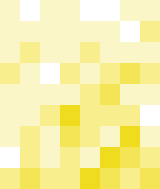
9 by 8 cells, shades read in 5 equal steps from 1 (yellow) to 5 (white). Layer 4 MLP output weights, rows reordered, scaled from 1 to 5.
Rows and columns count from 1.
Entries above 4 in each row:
3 1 0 1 0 1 0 1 0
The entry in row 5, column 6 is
2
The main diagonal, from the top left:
4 4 4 3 3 3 1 3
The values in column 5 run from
1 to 5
